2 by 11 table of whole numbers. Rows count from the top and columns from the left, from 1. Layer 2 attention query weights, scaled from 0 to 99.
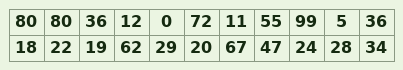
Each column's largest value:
80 80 36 62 29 72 67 55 99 28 36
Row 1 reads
80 80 36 12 0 72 11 55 99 5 36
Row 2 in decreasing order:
67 62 47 34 29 28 24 22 20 19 18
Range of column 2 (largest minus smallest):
58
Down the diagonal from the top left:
80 22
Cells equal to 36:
2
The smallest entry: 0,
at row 1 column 5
